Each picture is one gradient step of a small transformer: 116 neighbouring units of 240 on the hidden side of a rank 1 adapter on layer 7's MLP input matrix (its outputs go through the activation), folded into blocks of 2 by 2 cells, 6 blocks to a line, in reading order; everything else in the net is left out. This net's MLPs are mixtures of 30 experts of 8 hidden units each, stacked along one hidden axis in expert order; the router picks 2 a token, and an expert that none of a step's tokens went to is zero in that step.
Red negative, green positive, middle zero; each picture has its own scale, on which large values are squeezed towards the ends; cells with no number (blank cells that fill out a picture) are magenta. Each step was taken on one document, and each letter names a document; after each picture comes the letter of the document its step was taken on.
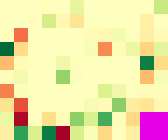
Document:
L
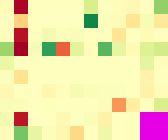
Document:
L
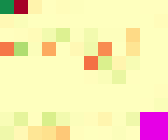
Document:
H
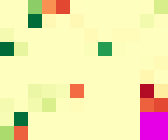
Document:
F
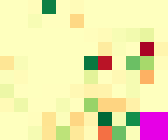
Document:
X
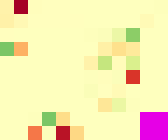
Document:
H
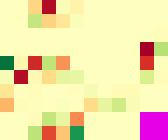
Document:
X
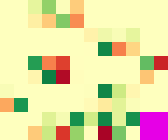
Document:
X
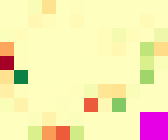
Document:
X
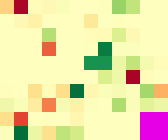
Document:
F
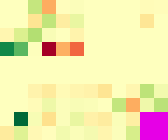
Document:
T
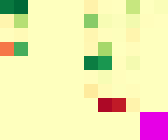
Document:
H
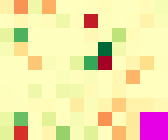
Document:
F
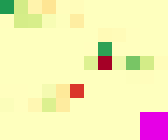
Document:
F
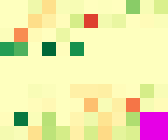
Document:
T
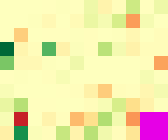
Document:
L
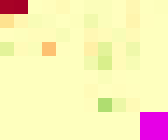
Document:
H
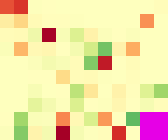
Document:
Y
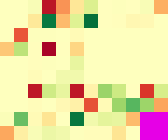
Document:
T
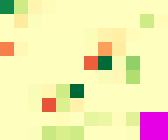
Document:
F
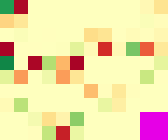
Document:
Y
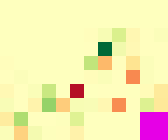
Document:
F
